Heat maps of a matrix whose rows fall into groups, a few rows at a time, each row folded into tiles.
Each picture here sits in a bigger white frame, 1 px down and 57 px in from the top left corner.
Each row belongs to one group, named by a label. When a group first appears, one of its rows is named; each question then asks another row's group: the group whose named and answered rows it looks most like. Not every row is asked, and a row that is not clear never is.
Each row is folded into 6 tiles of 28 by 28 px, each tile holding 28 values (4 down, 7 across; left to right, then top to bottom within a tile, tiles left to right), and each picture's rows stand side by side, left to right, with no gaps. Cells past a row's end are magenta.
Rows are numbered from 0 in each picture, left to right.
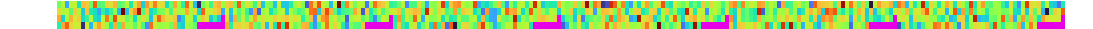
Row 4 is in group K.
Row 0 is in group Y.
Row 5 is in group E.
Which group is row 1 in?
K
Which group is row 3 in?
E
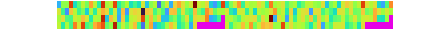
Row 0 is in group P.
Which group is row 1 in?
P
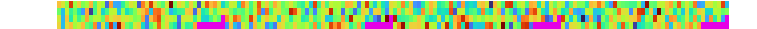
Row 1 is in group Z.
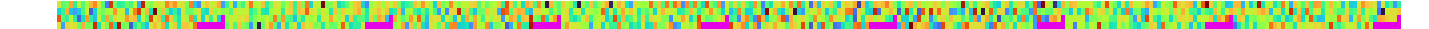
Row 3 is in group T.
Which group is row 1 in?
Y
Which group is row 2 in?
T
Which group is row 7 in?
E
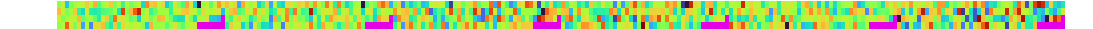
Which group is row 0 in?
Y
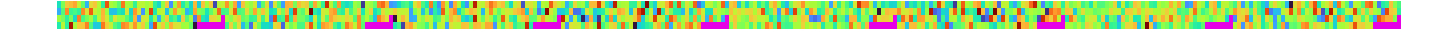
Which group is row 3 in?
K
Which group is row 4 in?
E
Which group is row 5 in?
E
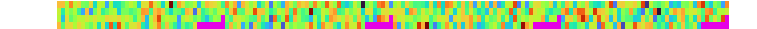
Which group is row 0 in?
K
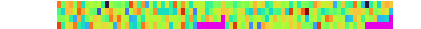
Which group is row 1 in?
Y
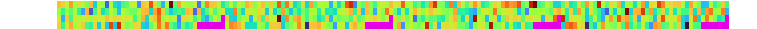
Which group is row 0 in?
K
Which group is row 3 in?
Y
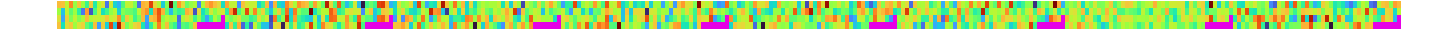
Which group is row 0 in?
K
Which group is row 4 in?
Y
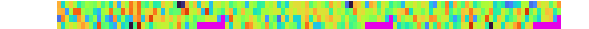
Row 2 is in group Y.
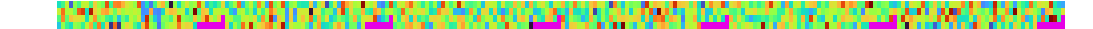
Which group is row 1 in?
P
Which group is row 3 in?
K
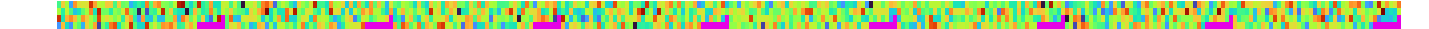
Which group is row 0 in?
Z
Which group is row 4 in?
Y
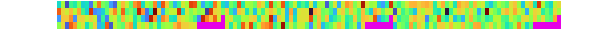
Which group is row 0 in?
E
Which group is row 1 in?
P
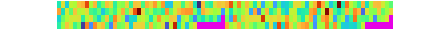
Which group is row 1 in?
K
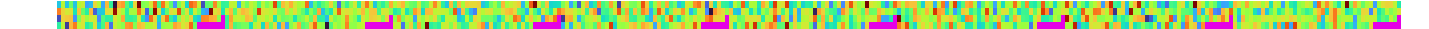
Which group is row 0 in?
E
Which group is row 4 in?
P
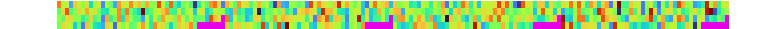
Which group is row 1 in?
K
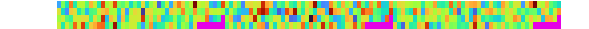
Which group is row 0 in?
P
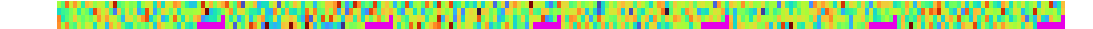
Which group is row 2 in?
P
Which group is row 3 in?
T
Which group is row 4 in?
K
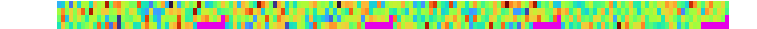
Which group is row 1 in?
Z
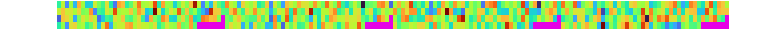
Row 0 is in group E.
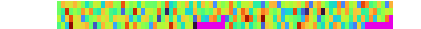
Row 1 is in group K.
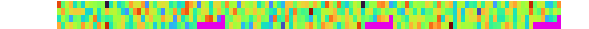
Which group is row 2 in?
P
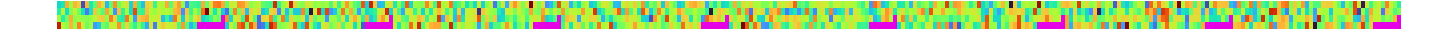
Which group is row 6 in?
K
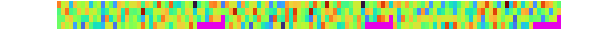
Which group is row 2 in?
K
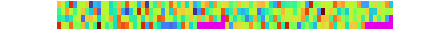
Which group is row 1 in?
K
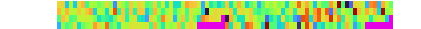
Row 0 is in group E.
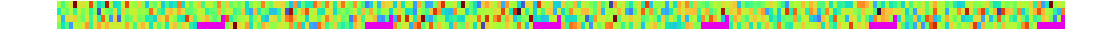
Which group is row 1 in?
Y
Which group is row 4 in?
E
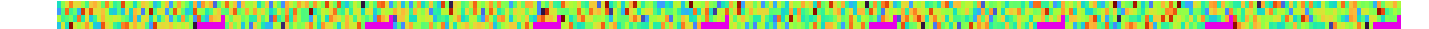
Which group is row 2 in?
E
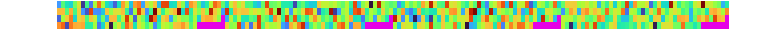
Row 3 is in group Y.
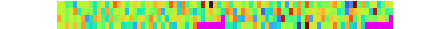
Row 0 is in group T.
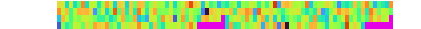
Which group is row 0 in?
E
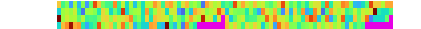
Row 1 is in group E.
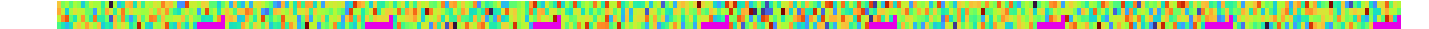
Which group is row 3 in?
P
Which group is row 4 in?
T
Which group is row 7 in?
Y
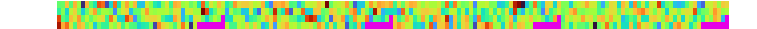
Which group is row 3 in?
Y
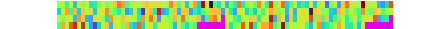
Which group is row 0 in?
T
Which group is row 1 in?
P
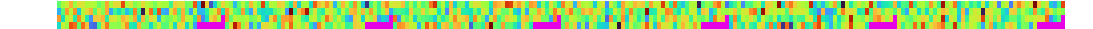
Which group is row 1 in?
Y
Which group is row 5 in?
P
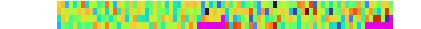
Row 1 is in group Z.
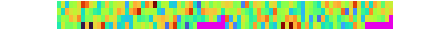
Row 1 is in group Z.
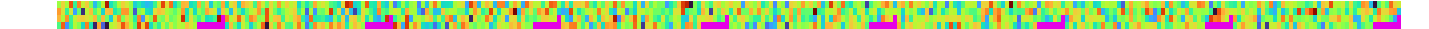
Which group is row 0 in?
Z
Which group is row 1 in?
Z
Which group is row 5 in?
K
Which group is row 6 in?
E
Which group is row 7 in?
Y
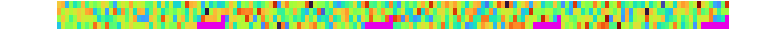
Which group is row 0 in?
E
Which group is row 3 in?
P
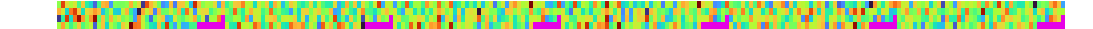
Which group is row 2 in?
P
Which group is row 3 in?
P
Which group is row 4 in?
Y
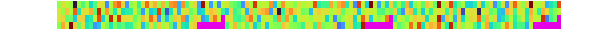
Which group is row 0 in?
T
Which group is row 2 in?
P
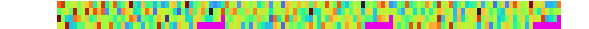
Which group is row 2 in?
P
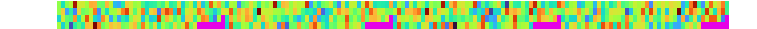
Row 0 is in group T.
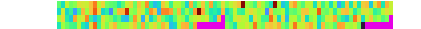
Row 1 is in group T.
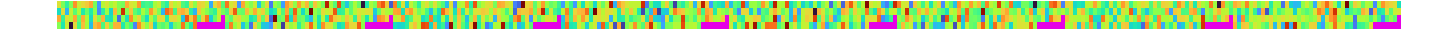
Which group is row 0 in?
T
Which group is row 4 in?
P
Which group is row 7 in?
K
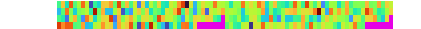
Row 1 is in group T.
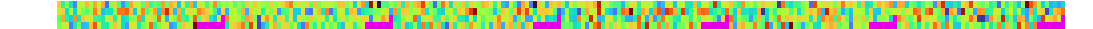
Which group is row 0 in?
T
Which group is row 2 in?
Y
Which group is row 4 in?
K
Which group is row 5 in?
E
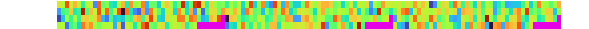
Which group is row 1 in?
E
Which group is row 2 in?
Y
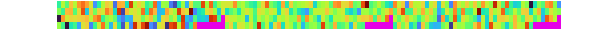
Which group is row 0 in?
Y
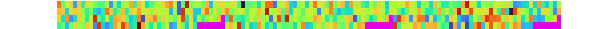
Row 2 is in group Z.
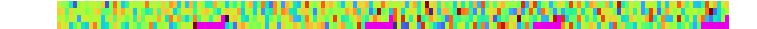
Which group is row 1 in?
E
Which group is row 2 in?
Z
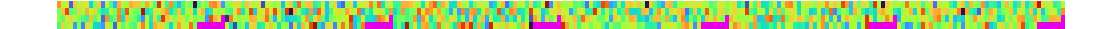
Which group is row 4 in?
T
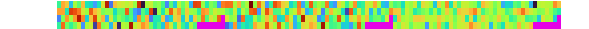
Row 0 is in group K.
